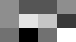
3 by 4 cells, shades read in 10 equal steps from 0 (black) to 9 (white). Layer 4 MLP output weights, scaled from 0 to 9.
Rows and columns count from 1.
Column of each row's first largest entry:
1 2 4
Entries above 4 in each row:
2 3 1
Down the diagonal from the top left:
5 8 4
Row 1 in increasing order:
3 3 5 5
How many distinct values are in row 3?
3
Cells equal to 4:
2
